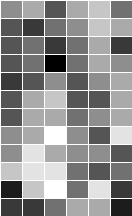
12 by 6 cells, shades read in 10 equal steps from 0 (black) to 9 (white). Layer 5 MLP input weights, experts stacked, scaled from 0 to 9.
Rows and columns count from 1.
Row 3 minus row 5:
1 1 -3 1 1 -4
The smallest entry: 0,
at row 4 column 3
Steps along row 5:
up up down up up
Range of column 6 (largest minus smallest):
7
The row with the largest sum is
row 8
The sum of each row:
31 27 21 22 24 28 30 36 32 34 31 21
